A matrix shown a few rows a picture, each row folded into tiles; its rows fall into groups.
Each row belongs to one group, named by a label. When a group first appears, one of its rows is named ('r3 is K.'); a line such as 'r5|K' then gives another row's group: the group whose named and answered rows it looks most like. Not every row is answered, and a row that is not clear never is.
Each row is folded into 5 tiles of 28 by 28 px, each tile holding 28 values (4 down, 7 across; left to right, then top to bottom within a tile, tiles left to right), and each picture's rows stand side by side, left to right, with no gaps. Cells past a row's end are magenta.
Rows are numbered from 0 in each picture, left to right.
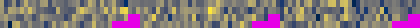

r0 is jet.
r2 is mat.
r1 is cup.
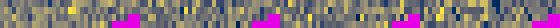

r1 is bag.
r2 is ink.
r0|cup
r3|mat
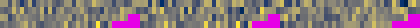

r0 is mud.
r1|mud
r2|jet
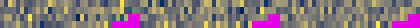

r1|mud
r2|mud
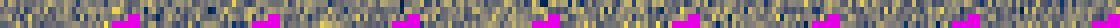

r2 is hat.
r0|ink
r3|jet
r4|mud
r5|hat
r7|bag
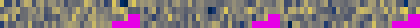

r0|jet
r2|jet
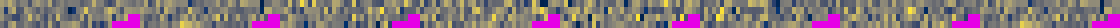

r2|bag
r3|jet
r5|mat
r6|cup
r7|hat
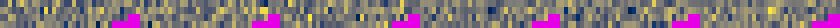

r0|bag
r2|ink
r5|cup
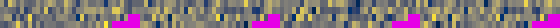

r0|ink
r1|hat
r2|mat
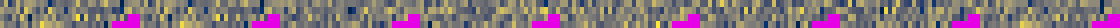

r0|hat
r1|hat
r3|jet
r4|mud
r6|bag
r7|hat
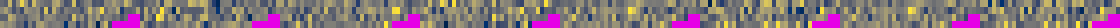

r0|bag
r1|mat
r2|ink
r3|bag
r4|cup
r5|mud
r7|mud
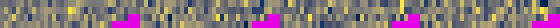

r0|cup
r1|hat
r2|ink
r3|jet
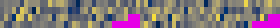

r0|mat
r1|hat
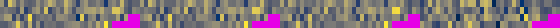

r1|ink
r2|ink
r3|mat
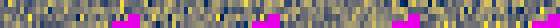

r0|ink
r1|hat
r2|jet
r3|mud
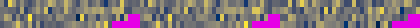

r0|ink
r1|ink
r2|bag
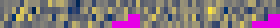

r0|mat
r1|cup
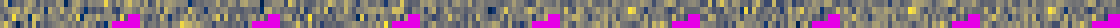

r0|hat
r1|hat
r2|ink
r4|cup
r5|bag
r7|cup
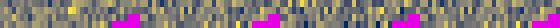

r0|cup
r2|bag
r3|mud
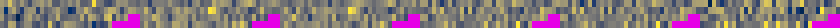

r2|cup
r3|mud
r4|mud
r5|mud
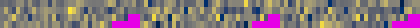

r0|cup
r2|hat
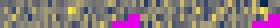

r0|cup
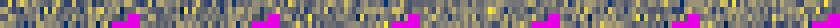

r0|bag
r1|bag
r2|ink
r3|cup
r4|hat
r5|bag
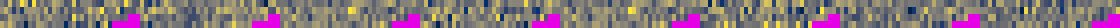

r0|bag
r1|jet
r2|cup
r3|hat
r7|bag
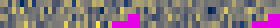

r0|mud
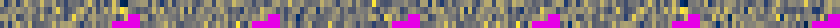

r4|jet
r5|hat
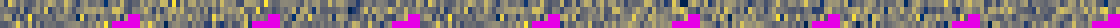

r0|ink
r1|bag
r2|mat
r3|ink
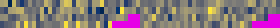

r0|mud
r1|cup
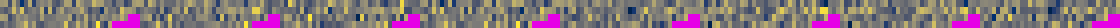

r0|mud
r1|ink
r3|mud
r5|jet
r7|mat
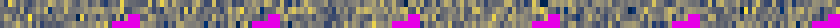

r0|ink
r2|jet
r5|bag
